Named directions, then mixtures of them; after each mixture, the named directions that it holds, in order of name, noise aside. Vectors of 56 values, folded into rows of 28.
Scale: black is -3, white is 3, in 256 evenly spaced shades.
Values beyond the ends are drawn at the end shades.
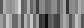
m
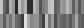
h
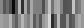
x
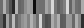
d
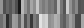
m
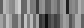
m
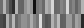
d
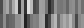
h, x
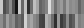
h, x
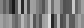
x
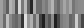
h, m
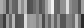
d, h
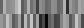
m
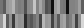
d, h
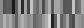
x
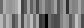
m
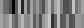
x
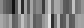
x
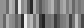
h, m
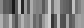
x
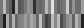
d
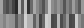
h, x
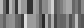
h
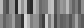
h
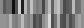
x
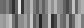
m, x
